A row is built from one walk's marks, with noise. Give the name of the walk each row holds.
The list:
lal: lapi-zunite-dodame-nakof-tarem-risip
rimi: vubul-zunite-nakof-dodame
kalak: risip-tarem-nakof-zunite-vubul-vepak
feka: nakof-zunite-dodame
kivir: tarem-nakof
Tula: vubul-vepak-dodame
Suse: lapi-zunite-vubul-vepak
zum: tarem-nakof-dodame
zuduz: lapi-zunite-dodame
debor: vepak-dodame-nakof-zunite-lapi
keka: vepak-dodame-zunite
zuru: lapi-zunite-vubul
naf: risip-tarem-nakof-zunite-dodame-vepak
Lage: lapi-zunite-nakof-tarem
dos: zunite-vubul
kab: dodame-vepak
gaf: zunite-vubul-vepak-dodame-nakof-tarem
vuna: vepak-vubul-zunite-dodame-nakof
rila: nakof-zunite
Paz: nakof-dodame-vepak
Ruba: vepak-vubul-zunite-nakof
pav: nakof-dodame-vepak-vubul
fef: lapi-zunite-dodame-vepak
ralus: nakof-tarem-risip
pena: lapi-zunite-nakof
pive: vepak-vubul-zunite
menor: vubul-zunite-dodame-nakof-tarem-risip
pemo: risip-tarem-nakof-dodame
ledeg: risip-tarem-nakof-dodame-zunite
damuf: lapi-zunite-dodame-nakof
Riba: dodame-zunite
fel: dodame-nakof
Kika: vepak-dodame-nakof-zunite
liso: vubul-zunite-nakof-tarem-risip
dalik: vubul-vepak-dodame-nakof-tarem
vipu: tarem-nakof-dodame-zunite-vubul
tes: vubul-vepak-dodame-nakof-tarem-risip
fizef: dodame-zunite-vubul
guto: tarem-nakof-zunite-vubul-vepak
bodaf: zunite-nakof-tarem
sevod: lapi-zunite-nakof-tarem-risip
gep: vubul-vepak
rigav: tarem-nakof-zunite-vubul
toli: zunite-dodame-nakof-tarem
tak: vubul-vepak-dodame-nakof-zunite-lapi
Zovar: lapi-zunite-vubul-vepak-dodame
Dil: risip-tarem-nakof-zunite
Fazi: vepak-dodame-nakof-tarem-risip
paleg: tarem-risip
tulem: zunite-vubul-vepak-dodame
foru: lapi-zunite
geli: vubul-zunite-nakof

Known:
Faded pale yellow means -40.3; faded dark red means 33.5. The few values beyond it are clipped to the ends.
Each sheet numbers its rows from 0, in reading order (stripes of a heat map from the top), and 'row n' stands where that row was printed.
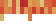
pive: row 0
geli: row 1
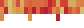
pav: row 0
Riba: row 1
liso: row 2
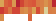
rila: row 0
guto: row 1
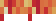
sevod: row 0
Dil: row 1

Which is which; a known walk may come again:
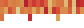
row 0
guto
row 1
Fazi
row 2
pive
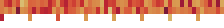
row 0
pemo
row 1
Riba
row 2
bodaf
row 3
dos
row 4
Kika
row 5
debor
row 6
fef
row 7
foru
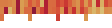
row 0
fel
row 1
feka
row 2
naf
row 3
gep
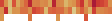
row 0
Tula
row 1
gaf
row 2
Ruba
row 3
Lage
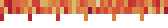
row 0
Dil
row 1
liso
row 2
kalak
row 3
rimi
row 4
rila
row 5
Paz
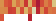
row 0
rigav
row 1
sevod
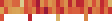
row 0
dalik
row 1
ledeg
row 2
keka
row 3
damuf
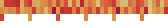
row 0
kivir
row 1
tak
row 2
vipu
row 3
geli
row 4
vuna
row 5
pav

